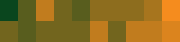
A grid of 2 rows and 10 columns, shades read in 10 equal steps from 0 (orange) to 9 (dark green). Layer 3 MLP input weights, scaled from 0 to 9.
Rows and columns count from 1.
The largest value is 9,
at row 1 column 1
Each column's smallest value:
5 6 2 5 5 2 4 2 2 0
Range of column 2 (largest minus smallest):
0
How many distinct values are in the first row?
7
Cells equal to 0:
1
